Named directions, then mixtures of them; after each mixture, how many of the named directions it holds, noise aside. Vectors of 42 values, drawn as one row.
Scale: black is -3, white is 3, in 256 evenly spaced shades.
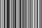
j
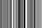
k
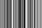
two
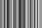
two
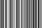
one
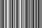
two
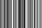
two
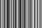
two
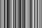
two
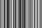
two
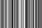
two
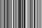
two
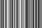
two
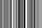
one
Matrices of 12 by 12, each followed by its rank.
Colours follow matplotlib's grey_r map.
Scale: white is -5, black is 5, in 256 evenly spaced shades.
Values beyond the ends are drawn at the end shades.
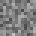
full rank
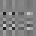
one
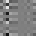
one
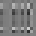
one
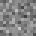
full rank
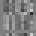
two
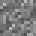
full rank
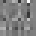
two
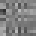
two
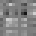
two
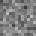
full rank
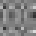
two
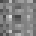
two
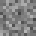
full rank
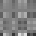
one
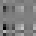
one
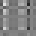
one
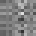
two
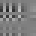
one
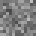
full rank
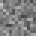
full rank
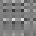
one
